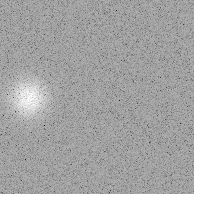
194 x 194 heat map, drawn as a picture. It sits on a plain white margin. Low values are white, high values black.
Ninth with the lowest average: middle left. Stripes: none. Mirror symmetry: none. Dips: one, in the middle left.
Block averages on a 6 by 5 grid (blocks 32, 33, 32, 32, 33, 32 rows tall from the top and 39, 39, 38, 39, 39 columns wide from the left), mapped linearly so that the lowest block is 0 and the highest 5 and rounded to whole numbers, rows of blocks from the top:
5 5 5 5 5
5 5 5 5 5
1 4 5 5 5
0 4 5 5 5
5 5 5 5 5
5 5 5 5 5
